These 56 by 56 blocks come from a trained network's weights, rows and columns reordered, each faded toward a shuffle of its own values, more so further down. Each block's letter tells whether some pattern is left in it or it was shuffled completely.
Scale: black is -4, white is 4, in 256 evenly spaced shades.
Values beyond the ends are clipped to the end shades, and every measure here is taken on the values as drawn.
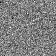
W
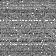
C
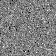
W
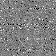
C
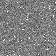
W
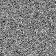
W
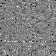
C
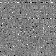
C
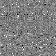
C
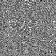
C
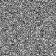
C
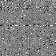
C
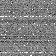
C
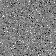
W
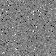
W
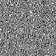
C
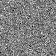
W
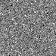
W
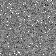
W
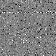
C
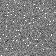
W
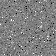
W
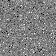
W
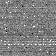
C
